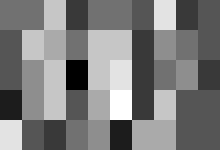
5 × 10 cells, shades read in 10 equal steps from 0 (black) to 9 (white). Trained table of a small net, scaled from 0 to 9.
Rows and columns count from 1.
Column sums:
19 24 29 13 29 29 15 30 17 14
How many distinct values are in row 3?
7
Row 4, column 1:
1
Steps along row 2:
up down down up same down up down down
